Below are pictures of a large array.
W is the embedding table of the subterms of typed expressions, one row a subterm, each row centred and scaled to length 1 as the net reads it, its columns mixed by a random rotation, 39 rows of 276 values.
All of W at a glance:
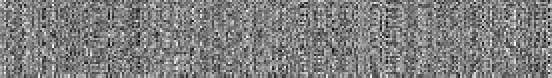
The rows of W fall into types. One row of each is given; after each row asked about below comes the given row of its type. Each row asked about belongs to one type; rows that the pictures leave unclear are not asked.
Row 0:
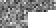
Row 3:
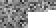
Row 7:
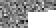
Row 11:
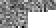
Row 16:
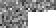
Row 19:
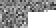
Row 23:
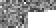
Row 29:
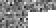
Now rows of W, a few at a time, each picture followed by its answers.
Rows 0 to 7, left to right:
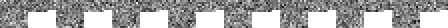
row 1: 7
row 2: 23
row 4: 0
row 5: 7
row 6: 19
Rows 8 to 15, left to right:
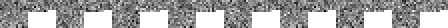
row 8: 7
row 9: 19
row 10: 3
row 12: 3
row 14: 29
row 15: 11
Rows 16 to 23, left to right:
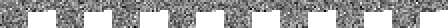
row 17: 16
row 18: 11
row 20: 16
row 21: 7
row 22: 7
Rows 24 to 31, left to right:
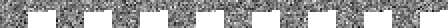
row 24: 3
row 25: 29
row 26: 11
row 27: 19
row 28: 0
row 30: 3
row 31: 16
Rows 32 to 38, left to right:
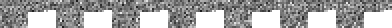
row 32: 19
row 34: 29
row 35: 19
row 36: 0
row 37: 23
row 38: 23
